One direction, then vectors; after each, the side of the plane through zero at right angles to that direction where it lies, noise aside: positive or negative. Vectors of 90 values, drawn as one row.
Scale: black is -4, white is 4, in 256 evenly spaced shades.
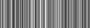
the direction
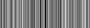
negative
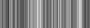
positive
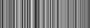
positive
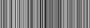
negative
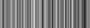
positive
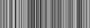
negative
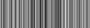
negative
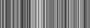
positive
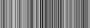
negative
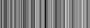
negative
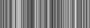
negative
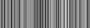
negative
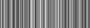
positive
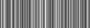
positive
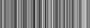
negative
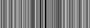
negative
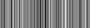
negative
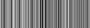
negative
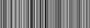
negative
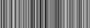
negative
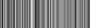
positive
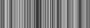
negative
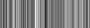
negative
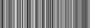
positive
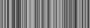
positive
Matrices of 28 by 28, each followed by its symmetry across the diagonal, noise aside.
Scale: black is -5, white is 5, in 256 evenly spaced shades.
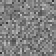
symmetric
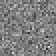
antisymmetric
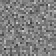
antisymmetric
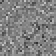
symmetric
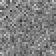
symmetric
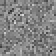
symmetric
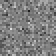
antisymmetric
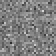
antisymmetric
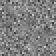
antisymmetric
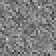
symmetric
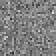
antisymmetric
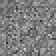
symmetric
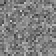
symmetric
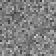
symmetric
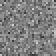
antisymmetric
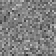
antisymmetric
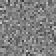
antisymmetric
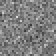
symmetric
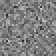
symmetric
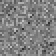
symmetric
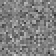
antisymmetric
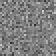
antisymmetric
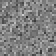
symmetric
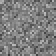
symmetric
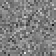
antisymmetric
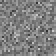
symmetric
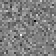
antisymmetric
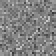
symmetric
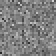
antisymmetric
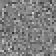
antisymmetric
